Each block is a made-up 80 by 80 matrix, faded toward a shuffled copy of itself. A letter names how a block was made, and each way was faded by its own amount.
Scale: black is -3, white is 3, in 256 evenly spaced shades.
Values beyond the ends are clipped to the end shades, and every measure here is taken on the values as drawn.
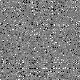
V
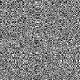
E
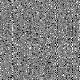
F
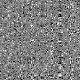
F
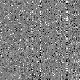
F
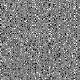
F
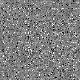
V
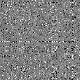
V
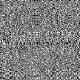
E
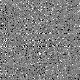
V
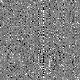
F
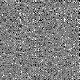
V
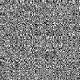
E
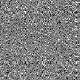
F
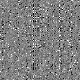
F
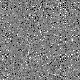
V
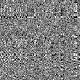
E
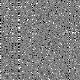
F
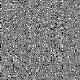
F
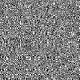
E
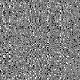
F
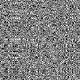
E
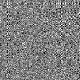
E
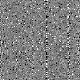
F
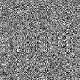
E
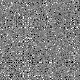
V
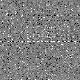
V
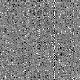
F
